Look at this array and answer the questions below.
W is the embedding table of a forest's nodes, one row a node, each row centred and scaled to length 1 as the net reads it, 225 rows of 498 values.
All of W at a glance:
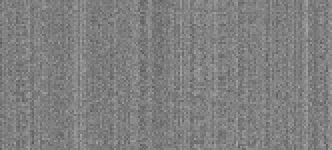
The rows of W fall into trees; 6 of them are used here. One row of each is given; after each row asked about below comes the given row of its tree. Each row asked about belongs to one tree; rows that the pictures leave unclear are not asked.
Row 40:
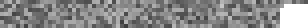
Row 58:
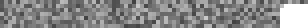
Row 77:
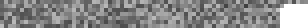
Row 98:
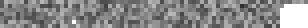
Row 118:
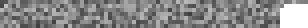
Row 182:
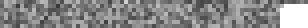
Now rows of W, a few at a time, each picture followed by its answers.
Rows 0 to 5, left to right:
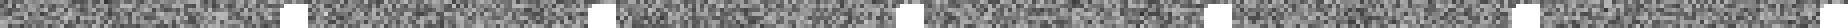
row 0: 118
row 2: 77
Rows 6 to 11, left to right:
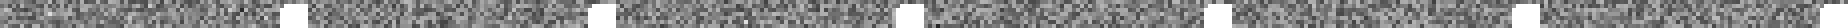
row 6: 98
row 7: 77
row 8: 77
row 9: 118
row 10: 77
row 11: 98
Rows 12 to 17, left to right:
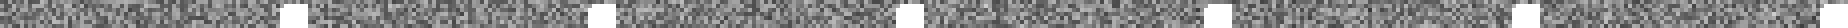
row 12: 40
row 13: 98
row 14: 118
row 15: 58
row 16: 40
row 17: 118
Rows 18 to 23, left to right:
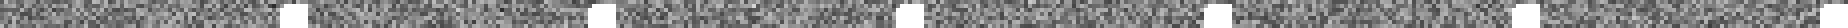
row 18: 77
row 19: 77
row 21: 40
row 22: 98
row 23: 118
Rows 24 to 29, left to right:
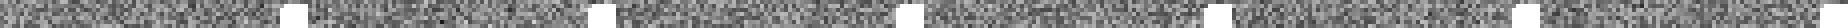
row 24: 58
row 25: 98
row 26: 77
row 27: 77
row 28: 77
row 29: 40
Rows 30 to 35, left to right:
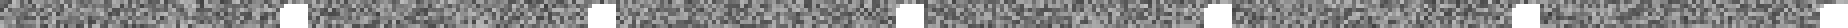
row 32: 58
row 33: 77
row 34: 77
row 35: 98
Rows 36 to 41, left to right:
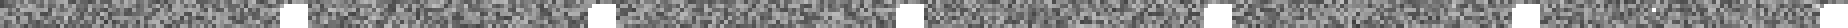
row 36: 118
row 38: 118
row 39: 77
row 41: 98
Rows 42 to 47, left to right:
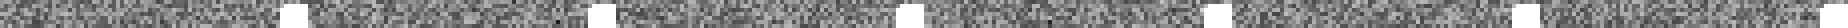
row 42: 40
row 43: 118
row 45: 182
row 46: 118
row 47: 77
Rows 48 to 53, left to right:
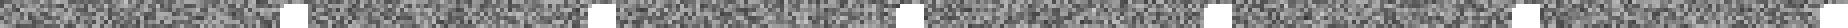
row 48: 118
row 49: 40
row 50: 77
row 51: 77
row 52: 40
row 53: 77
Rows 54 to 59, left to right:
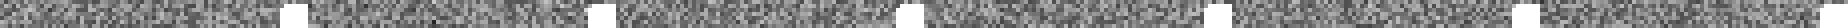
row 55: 182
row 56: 77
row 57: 118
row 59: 40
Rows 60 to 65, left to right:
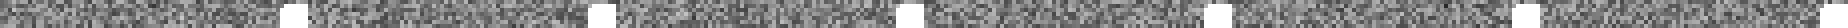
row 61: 58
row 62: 58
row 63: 118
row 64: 118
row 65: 118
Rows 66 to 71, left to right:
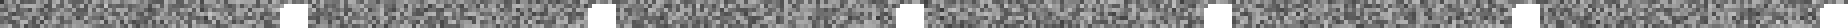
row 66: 40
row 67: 77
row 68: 77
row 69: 118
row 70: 58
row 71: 77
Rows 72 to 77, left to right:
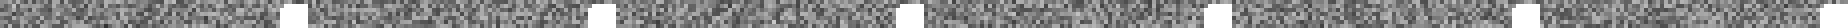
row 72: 40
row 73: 98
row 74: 98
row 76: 58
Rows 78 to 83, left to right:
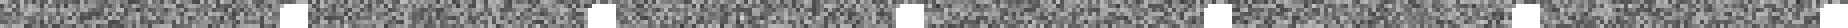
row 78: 98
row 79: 77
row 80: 77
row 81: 118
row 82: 40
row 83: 118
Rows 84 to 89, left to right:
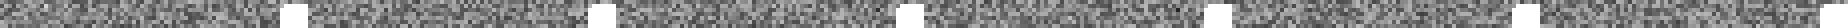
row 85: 118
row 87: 40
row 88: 118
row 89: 77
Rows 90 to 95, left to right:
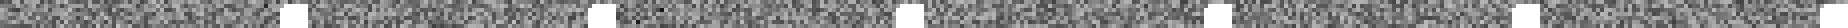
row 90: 118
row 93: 58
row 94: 40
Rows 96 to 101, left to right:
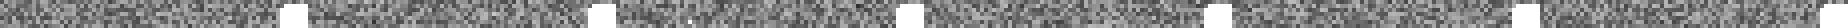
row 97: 98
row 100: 118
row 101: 77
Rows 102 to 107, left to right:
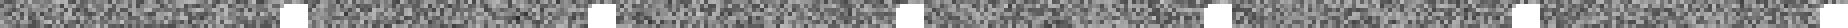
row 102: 118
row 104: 77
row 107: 77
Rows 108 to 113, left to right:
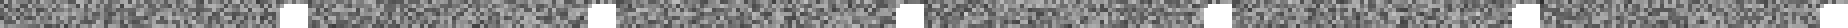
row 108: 77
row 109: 118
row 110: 118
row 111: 77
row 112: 118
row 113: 77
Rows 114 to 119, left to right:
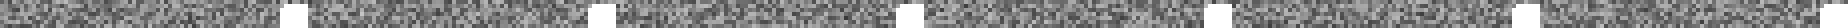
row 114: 118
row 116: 98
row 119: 118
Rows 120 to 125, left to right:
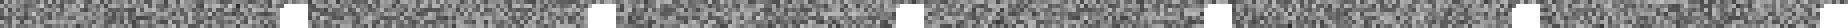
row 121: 77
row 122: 40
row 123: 118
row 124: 77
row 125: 40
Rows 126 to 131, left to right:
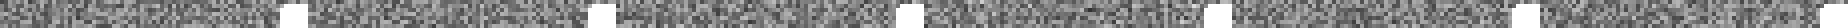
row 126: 40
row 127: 40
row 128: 98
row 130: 77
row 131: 77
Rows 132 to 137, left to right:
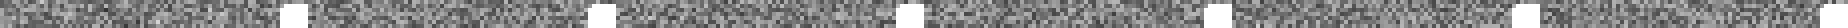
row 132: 118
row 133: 40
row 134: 118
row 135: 118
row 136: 77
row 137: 77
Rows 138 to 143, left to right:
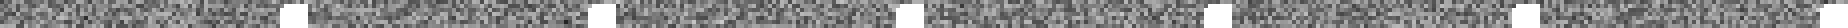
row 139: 98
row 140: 98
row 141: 98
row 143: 98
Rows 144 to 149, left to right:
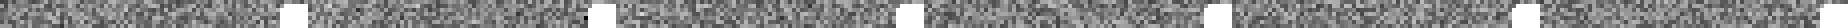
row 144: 40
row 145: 58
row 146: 98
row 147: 77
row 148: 77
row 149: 40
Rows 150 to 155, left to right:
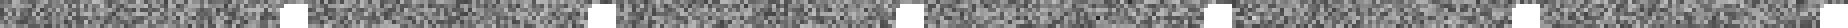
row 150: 77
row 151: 40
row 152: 40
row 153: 40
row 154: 118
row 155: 118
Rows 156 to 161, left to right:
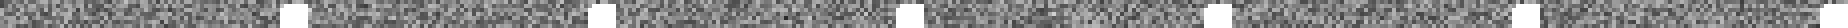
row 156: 118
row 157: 118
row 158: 58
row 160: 118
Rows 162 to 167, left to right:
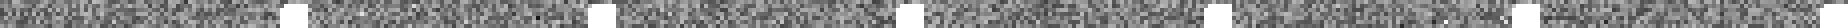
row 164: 118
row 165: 58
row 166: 58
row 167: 98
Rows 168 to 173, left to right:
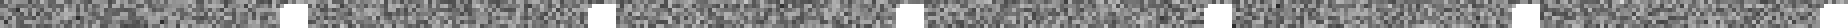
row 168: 77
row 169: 98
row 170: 40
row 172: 40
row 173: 77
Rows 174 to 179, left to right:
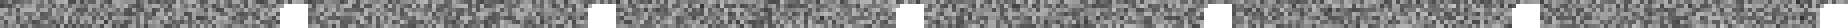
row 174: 118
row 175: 40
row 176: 40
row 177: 40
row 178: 77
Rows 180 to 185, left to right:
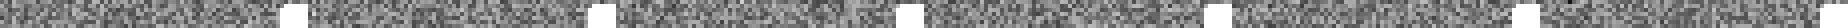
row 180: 77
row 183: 77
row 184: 118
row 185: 40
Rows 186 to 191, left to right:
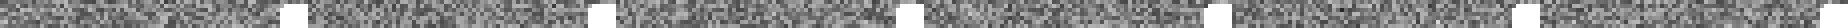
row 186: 118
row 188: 58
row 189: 77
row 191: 40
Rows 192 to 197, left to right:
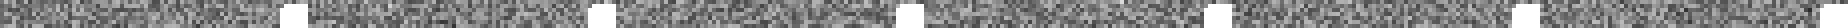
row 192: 77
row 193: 98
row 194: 58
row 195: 118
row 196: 40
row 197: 40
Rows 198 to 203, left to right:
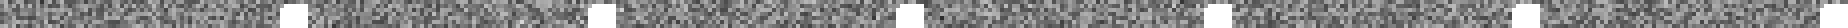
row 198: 98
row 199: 58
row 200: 118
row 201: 118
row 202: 40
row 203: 118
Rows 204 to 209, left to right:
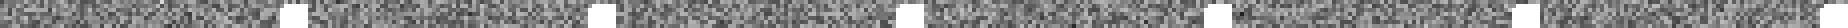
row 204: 118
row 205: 40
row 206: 40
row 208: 98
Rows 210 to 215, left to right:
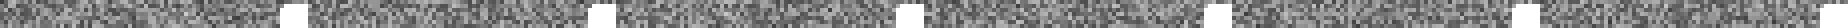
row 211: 40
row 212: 40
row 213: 40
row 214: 40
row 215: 40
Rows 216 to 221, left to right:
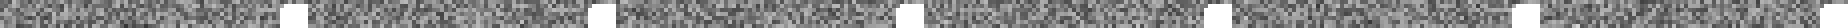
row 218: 77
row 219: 98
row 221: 98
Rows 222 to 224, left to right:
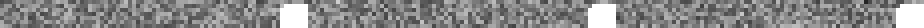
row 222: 118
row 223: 58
